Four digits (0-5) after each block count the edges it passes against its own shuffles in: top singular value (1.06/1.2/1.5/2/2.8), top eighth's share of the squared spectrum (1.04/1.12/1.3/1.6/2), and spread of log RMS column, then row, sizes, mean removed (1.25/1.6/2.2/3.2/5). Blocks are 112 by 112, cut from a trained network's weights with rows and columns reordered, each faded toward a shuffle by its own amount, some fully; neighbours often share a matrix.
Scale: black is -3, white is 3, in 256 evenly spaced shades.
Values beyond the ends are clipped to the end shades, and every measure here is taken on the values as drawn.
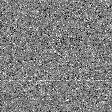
1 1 0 0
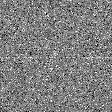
1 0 0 0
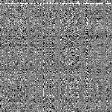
3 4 4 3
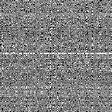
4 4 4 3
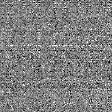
3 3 3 2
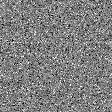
0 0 0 0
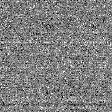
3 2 2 1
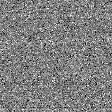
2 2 1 0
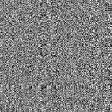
4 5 3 2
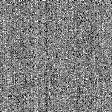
3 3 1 2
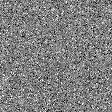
0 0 0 0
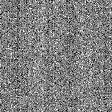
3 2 1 1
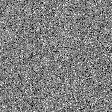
0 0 0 0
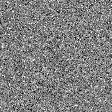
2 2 0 1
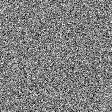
0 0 0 0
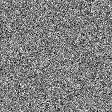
0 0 0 0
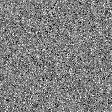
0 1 0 0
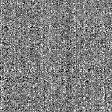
3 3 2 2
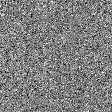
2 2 0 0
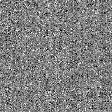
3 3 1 2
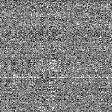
3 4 3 2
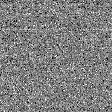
1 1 1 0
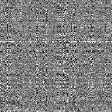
4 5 4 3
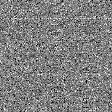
2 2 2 0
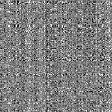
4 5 2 4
